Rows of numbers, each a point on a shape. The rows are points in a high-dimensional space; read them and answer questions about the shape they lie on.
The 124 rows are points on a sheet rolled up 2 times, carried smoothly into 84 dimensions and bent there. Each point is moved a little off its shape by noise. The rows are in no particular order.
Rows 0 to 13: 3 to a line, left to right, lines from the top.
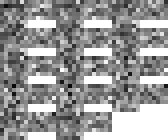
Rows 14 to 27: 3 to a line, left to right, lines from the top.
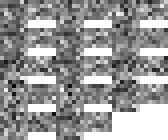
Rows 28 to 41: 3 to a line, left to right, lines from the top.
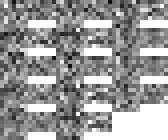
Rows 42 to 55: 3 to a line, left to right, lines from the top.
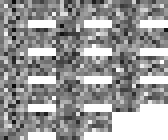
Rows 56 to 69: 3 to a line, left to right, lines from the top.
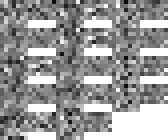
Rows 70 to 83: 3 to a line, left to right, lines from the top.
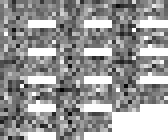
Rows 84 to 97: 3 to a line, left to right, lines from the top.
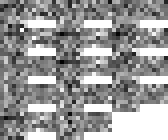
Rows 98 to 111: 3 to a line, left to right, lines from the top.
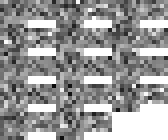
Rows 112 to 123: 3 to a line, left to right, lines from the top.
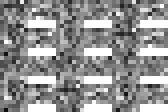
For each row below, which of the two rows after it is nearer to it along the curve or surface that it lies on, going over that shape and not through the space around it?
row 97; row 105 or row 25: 105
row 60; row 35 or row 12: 35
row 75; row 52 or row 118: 118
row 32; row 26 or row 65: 26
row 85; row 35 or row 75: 35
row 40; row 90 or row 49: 90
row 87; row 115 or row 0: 0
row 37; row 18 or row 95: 18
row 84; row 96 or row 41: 96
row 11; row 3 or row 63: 3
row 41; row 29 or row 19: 29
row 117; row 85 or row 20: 20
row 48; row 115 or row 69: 69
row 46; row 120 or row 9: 9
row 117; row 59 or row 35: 35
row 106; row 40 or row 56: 40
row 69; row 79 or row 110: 79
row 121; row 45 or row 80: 45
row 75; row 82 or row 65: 82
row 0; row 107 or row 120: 107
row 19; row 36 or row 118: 36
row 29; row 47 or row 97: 47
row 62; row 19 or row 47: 47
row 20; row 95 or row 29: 29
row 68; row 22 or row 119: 22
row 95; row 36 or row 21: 36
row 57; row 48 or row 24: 24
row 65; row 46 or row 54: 54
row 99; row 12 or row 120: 12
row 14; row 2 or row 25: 25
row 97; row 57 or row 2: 57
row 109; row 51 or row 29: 51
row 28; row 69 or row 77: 69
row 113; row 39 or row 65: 39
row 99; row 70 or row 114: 114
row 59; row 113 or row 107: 113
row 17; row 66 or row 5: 5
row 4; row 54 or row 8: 8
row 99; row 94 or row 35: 35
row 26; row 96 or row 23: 23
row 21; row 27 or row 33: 27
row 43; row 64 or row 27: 64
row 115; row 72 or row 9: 9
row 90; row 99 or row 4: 4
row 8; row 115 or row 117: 115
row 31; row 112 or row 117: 112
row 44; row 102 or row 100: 100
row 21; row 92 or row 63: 92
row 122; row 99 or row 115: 99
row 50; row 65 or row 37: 37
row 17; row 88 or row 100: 100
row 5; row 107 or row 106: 106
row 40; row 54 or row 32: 54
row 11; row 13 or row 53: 13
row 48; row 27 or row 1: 27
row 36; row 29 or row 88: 29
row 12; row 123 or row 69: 69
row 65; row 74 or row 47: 74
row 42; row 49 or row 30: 30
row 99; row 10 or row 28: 10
